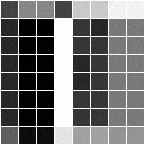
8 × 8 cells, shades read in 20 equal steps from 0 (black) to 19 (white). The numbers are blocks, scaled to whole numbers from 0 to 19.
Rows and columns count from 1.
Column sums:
30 11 11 136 49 50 83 83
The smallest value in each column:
3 0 0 5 3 3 9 9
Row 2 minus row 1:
-2 -10 -10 14 -11 -12 -9 -9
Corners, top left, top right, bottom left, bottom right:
5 18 7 11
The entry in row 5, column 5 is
3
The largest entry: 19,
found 6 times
